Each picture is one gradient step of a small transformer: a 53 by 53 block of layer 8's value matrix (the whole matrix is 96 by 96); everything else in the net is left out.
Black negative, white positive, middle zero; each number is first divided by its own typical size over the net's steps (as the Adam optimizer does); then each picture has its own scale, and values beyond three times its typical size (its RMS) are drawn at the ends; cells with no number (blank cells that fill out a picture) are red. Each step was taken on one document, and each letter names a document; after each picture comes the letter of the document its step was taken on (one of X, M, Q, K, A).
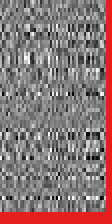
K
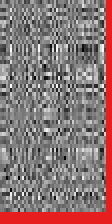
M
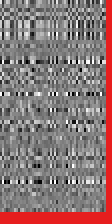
K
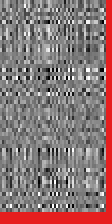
M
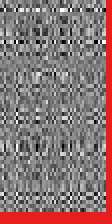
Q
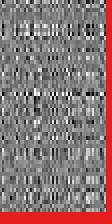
K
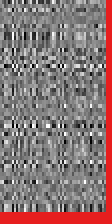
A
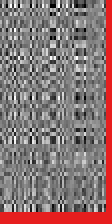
A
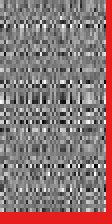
Q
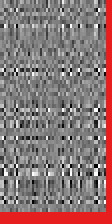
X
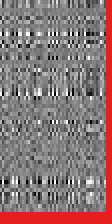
K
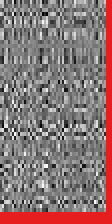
A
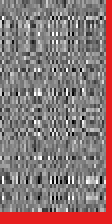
K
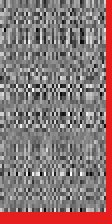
Q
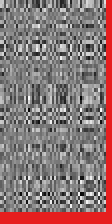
Q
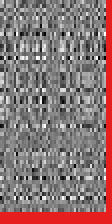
Q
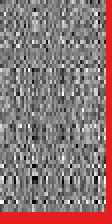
X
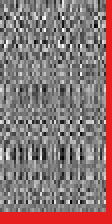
Q
